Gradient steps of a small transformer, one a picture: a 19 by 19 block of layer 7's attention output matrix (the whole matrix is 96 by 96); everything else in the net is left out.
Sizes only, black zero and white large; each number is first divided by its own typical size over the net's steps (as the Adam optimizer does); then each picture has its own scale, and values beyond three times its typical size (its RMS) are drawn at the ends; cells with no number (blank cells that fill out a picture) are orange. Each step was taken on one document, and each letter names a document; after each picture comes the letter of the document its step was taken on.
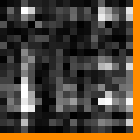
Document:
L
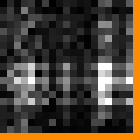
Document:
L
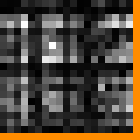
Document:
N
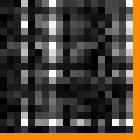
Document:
N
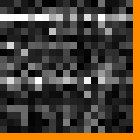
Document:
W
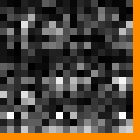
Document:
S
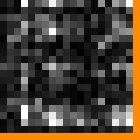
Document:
N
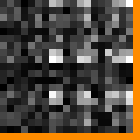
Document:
S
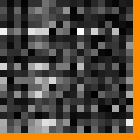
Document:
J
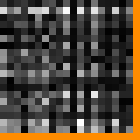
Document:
J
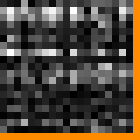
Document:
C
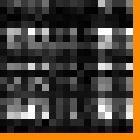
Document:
L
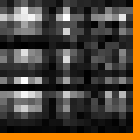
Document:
W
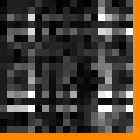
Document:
L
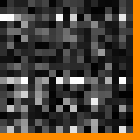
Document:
W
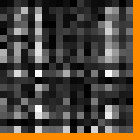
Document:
J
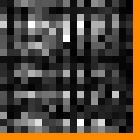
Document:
J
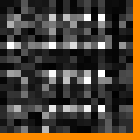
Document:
W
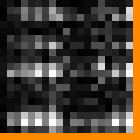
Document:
N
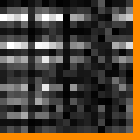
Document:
N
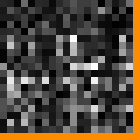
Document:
W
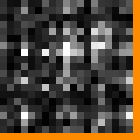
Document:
L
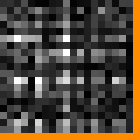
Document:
J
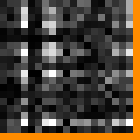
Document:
N
